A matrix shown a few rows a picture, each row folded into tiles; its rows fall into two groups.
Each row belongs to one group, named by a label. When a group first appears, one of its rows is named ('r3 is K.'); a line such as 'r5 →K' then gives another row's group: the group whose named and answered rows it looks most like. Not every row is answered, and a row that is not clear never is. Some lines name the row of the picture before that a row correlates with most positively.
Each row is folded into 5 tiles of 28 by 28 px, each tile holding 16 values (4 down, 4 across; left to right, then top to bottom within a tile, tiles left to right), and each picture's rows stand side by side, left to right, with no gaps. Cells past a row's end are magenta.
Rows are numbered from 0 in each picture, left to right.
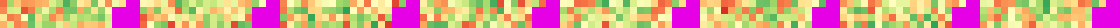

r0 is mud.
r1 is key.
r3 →key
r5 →mud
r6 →mud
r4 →key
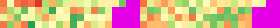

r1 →mud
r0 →mud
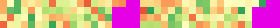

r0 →mud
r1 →mud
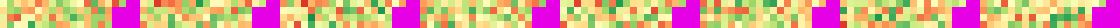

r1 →mud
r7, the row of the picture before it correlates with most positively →0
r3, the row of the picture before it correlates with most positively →0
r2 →mud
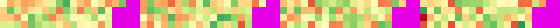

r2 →key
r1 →mud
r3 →key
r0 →mud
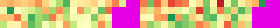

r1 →mud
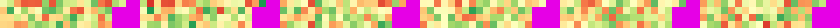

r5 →mud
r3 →mud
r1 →mud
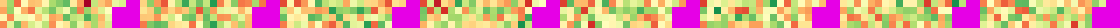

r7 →key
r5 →key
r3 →key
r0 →mud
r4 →key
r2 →key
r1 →key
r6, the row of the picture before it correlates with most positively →5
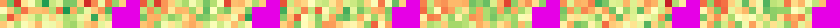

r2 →key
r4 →key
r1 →key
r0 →key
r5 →key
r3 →mud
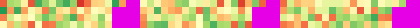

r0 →key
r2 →mud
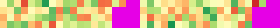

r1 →mud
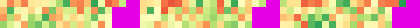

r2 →mud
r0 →mud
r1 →mud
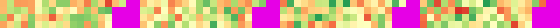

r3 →key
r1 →mud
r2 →key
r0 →mud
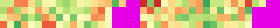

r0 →key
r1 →key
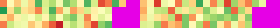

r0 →key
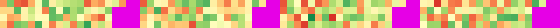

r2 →mud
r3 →mud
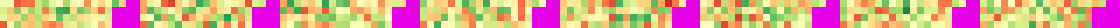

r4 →mud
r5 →mud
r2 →key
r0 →key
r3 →key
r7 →mud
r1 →mud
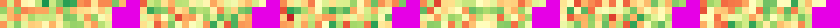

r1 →mud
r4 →mud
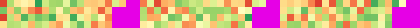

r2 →mud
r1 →key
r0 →key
